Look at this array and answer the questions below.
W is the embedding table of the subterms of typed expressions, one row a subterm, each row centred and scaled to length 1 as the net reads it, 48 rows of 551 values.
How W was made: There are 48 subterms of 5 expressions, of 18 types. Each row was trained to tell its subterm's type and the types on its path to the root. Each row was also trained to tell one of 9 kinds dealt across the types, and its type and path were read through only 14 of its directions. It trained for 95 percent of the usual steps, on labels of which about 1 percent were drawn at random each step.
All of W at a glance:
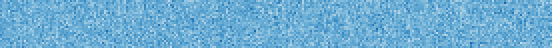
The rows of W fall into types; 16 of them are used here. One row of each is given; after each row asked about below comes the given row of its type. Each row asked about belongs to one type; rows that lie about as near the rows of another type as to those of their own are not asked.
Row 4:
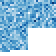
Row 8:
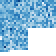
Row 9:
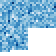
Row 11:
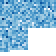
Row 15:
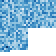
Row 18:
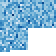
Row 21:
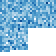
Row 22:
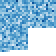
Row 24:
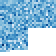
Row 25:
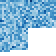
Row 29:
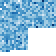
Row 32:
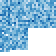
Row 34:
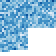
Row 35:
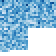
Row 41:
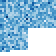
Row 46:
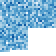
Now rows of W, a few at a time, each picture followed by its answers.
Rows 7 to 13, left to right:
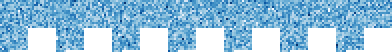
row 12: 9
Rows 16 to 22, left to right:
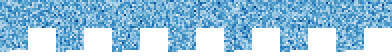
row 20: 29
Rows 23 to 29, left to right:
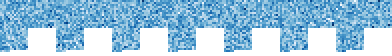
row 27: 29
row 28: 11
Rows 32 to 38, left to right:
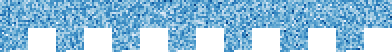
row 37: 32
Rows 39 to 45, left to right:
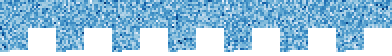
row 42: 8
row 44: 11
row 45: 34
